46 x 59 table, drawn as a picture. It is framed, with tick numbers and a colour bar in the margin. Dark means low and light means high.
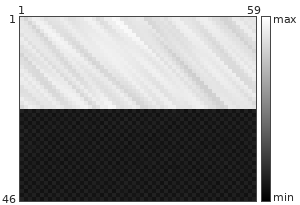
The table splits into 2 rows of 1 panel. Panel 1,1: very high, slanting down to the right, faint in contrast. Panel 2,1: very low, checkered, faint in contrast.
